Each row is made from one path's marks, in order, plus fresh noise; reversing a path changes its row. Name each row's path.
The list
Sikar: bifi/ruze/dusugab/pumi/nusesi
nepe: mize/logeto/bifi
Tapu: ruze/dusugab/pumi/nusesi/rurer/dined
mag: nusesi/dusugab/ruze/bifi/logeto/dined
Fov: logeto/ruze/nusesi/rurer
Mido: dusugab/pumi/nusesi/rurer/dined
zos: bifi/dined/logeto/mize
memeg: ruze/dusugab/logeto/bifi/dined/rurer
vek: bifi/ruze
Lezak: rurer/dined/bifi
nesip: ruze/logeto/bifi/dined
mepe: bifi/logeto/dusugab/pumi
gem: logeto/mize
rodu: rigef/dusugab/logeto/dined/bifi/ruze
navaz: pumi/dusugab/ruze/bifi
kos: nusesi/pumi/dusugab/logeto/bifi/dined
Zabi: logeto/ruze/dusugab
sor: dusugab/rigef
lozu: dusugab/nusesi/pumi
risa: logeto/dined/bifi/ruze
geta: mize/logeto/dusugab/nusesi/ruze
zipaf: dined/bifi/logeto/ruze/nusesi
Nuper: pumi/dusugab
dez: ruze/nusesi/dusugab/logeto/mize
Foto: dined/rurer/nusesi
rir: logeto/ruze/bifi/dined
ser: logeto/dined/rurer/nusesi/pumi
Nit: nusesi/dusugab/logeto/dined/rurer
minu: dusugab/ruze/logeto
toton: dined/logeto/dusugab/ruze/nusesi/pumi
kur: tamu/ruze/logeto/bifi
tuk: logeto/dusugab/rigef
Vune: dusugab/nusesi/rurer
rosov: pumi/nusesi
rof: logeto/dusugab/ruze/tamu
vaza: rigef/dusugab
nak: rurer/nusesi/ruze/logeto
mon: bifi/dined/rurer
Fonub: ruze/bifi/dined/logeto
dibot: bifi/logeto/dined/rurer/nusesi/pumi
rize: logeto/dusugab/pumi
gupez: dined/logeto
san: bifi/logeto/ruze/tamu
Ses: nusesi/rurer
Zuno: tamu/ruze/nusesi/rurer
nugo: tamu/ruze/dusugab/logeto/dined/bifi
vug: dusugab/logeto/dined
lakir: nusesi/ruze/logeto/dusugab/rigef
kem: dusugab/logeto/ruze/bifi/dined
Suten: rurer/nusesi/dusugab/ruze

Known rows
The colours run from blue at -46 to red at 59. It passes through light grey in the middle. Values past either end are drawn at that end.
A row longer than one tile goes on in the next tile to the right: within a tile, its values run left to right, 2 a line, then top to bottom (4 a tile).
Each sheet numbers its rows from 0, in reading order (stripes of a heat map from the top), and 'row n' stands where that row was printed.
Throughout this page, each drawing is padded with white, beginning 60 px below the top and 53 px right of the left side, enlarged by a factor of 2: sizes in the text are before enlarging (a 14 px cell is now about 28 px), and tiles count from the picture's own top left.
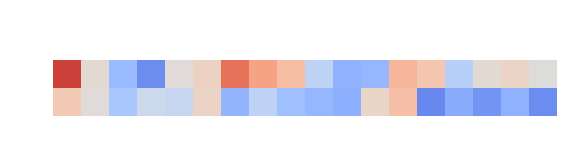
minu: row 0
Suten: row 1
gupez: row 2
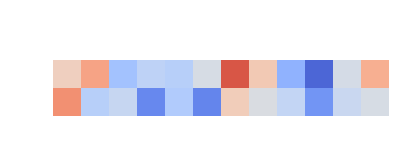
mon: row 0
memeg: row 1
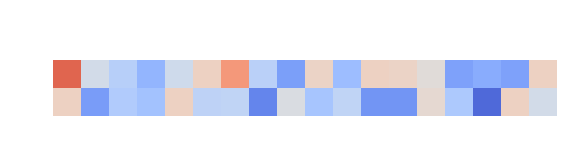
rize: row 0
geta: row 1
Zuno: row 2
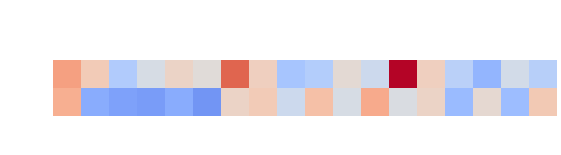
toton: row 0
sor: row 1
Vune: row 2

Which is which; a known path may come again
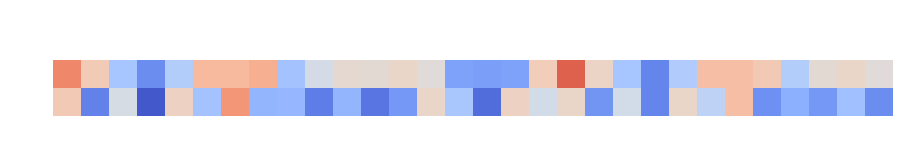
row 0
rir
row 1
zipaf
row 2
Zuno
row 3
Zabi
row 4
gupez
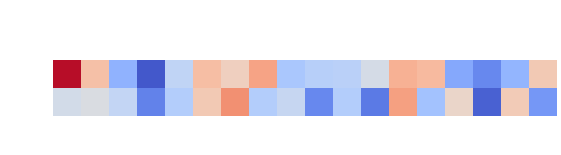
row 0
dez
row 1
mon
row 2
san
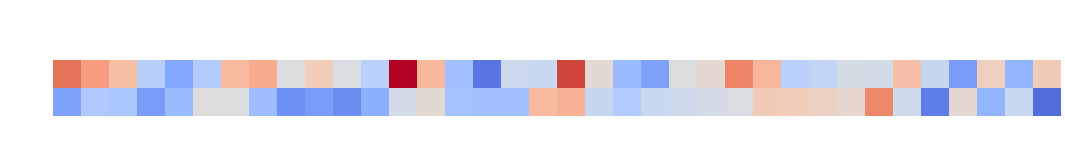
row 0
nak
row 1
Foto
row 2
mag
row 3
kem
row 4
vaza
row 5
nepe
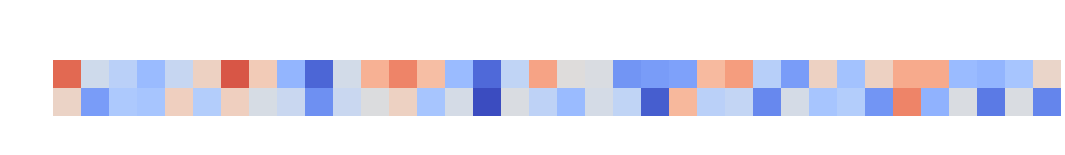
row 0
rize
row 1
memeg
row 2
nesip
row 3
kur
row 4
geta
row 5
dibot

